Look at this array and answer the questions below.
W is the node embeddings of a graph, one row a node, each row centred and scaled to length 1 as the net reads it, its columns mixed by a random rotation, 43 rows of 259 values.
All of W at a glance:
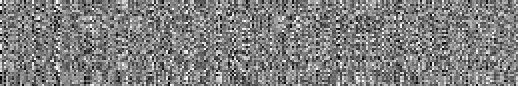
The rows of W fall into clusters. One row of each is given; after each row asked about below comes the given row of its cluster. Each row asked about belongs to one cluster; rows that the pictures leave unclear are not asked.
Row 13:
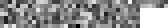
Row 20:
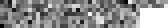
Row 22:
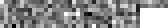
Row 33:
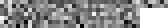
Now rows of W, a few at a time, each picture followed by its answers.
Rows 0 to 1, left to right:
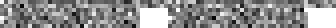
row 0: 33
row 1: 33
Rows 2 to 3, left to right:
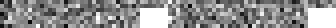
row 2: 20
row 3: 33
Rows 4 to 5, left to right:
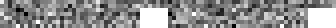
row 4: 22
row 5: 20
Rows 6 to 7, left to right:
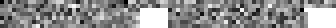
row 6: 20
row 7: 33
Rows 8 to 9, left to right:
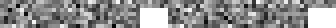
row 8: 13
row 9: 13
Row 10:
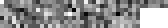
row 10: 22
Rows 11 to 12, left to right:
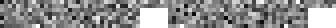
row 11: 20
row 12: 13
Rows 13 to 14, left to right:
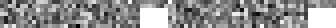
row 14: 22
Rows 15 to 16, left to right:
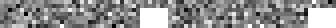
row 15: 13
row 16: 22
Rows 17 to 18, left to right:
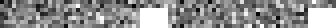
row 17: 20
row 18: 22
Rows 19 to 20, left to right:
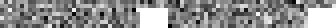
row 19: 33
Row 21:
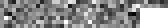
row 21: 22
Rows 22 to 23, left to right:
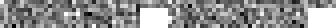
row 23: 33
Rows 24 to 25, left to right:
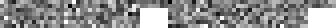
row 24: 22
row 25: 20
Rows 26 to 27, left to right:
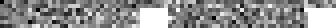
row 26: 20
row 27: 33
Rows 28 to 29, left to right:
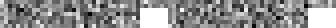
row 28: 22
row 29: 22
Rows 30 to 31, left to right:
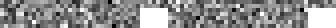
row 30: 13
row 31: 33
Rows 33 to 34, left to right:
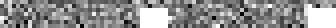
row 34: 33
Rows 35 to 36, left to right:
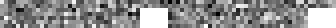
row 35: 22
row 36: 20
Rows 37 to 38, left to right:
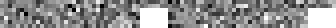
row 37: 22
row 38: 20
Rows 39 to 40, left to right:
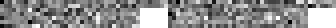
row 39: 20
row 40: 20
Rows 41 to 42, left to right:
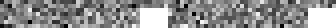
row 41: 20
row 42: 13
